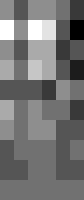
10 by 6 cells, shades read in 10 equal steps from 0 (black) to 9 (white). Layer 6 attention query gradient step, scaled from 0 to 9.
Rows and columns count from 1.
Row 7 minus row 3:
0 1 -1 -1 1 0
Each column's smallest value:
3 3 3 2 2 0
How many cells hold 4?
19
